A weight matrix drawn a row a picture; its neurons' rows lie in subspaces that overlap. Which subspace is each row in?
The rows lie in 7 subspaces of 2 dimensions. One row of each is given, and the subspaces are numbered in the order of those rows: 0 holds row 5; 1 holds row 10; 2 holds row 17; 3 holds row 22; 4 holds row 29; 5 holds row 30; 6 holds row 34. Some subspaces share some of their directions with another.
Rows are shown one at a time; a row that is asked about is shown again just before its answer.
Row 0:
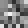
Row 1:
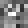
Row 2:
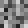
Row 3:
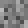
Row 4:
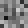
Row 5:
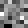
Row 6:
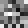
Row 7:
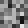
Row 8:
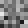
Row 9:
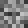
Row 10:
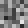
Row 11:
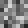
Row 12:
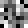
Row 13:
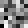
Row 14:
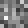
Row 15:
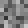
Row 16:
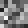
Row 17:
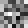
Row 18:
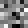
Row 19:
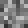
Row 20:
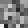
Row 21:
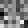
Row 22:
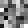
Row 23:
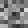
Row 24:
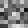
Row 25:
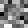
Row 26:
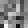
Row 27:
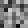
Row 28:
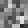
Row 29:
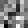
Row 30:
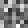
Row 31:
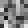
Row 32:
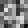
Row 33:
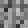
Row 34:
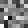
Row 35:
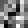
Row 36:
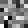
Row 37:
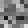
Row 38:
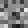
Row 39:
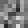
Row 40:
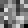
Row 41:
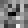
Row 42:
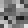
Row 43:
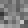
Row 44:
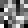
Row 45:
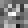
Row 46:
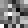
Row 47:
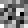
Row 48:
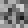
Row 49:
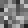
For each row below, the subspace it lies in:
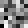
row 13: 6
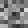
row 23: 3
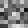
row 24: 3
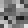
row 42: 5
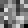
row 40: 6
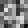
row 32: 6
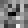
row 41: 4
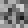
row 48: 5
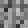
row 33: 5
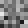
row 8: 0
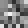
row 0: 2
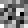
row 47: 6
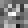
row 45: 4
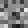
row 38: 3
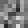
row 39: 4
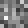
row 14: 1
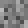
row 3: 0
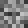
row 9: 2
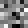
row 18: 3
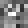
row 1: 4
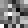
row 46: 2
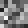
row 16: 3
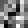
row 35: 4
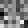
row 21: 0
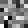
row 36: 6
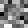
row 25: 0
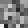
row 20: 2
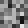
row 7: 1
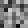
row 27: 5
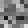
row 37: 5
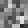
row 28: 1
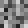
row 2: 5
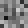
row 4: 1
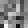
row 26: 4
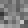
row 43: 0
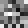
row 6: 2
